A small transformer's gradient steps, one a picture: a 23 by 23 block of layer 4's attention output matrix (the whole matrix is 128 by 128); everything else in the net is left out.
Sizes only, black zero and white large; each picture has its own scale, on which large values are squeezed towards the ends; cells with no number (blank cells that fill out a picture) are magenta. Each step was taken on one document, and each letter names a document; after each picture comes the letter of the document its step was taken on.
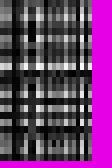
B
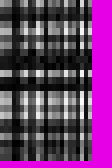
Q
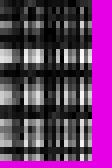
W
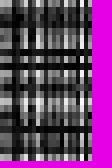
Q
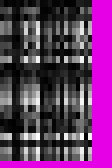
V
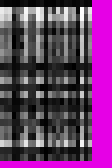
B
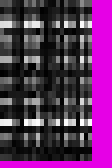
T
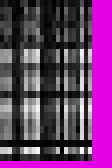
V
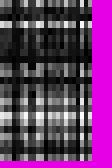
Q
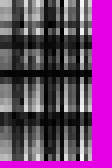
W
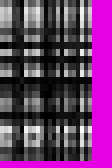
T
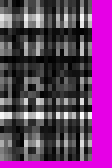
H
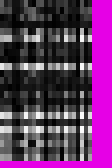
H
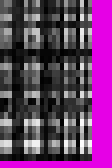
T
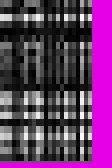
H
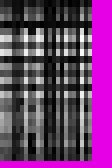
W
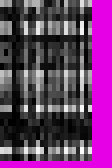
Q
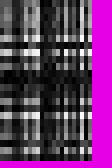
V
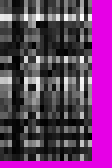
T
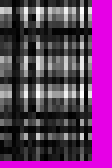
B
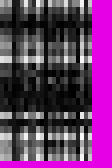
H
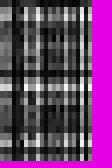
B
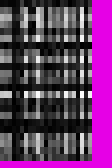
B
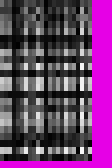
H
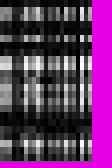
B
